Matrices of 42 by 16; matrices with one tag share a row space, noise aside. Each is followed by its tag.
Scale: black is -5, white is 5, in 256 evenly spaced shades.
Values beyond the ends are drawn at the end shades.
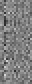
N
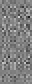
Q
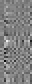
N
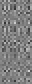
Q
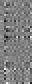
N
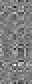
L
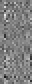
N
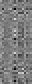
L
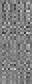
Q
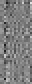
N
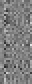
N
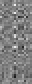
L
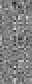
L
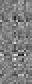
L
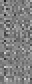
N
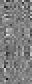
N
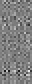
Q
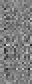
N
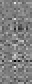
L
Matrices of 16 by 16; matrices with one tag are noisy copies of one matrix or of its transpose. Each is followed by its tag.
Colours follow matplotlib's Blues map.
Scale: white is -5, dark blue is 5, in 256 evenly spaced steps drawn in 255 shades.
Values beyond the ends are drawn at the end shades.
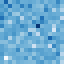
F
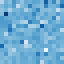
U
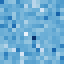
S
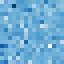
U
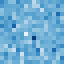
S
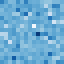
S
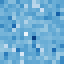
S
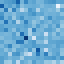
F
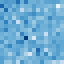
F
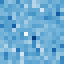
S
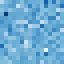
U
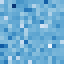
U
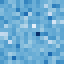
S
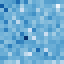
F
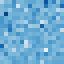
U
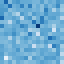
F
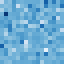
U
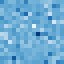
S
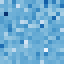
U
